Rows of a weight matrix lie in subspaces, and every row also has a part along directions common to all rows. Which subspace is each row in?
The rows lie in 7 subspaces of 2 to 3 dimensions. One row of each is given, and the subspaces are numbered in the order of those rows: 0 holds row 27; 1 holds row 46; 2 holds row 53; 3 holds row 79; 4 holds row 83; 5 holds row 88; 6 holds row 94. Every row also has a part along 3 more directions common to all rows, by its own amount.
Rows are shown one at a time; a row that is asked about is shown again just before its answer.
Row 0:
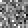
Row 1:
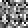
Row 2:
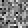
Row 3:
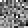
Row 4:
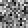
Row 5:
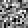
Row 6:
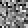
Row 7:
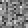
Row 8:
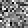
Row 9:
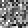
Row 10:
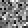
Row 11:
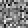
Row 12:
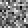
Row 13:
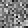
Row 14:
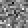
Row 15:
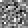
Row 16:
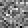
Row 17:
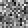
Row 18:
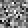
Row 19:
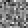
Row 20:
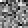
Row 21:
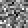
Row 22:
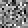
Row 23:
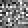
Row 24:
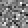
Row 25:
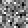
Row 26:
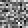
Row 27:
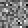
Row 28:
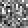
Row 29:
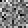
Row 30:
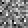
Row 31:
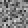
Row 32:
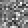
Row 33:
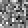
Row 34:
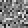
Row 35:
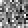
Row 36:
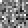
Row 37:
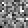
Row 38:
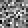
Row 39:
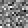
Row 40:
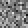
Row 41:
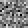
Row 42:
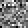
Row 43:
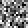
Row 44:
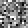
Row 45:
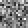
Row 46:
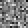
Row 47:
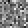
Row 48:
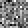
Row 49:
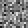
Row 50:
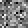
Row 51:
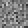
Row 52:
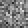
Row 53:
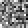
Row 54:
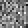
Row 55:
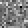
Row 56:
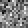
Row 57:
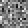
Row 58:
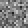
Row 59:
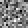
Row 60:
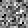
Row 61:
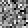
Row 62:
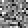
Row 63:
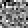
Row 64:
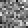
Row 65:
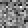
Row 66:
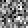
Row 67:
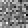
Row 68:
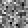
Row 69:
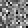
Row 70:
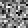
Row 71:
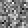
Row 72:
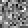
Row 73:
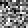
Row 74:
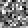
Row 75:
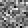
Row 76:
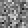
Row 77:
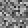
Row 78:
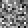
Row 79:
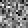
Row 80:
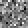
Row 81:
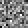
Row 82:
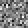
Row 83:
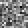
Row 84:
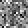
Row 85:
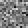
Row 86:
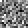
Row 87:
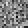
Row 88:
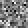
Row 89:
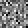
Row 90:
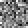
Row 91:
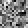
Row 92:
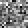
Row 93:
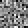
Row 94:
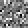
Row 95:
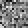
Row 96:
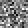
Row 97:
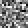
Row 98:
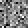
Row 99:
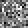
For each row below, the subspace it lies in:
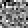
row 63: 1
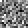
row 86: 6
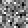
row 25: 5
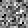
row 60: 6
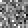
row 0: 2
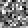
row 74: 3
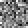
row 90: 0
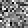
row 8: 5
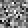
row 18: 5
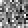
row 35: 2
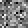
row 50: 6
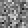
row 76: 5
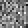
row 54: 0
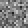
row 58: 4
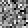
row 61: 1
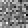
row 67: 2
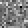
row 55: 4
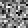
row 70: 3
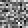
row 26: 0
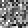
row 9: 1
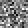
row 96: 5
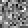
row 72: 3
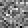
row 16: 2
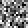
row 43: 5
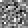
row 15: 6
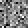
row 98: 6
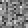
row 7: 4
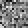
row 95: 1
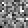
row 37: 2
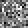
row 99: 3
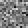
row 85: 2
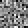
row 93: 0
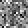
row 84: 6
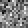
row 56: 3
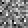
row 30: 2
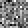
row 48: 1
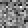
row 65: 4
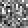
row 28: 3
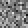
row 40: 4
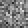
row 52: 2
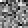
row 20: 0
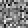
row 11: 6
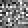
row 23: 2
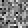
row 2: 1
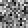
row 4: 3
